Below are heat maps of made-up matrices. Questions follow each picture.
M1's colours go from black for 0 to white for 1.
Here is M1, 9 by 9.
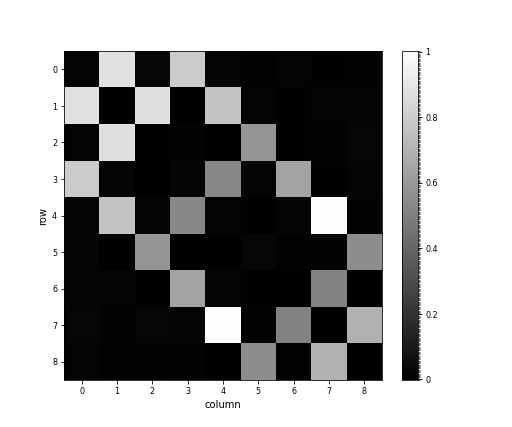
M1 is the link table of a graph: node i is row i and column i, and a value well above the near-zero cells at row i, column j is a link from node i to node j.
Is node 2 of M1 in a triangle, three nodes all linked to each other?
no
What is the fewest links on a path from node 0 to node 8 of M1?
4
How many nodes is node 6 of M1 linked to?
2
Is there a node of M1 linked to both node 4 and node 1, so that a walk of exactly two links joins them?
no
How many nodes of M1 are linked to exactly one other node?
0
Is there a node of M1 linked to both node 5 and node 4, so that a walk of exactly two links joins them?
no
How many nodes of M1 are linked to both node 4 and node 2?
1
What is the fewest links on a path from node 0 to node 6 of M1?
2
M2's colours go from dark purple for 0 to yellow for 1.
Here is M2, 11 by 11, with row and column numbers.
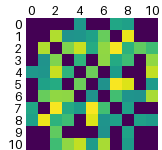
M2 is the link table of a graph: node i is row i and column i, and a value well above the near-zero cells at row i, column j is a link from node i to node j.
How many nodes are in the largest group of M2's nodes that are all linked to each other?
5
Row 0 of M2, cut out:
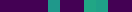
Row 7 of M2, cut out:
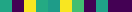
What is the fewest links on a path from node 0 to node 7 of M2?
1
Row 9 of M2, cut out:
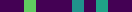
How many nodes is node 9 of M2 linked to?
3
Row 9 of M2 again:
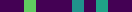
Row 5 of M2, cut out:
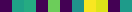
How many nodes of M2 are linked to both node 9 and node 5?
3
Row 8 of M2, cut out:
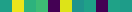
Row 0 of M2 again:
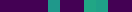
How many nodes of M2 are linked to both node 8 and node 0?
1
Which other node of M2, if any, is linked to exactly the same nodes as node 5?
node 3
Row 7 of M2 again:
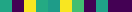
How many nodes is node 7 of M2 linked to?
7
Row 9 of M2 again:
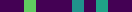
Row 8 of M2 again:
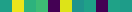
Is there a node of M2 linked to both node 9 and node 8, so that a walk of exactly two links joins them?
yes
